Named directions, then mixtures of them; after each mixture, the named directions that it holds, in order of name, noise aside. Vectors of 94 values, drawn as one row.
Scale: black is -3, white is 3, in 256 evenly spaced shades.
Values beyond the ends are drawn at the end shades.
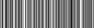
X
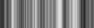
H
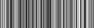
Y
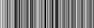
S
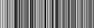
S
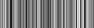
Y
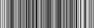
H, Y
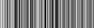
S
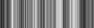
H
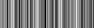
H, S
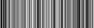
S, Y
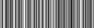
X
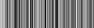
S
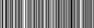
X
